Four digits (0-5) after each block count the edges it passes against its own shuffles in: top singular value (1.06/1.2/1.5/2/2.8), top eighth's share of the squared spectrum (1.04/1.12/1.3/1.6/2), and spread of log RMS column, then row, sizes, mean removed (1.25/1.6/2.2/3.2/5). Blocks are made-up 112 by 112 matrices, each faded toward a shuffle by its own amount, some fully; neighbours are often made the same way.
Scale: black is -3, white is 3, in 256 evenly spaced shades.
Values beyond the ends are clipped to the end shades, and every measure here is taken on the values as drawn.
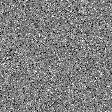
0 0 0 0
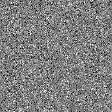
0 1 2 0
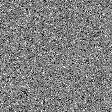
0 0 0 0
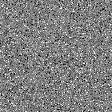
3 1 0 0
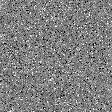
0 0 0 0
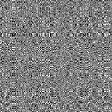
5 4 3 3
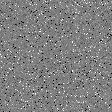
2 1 0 0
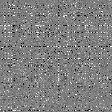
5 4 2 3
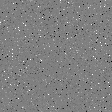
0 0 0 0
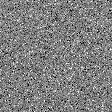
0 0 0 0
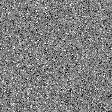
0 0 1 0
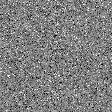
0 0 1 0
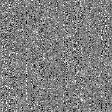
1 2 4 0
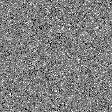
0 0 1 0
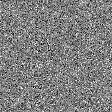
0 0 2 0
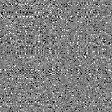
4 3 2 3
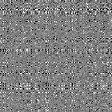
5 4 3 3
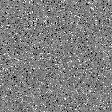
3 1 0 1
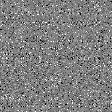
4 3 1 2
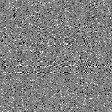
4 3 1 2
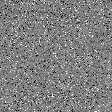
2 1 0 0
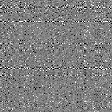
5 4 2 3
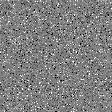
3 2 0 1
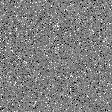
2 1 0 0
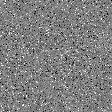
2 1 0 0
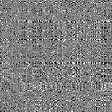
5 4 2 3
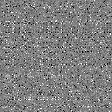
4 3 1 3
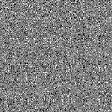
4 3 2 2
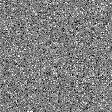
3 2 1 0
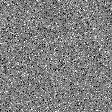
2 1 0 0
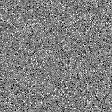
3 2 0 1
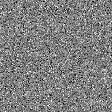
3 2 0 1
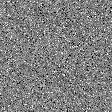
1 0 0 0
